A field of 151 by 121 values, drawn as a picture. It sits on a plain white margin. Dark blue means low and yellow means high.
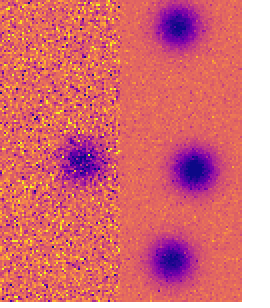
Dips: four. Histogram: skewed, a long tail of low values. Seam: vertical, 50% of the way across, the right part calmer. Mirror symmetry: none.
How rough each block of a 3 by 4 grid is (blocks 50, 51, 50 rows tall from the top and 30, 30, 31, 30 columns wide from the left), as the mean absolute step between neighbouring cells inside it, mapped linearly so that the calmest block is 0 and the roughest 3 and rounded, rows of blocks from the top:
3 3 0 0
3 3 0 0
3 3 0 0
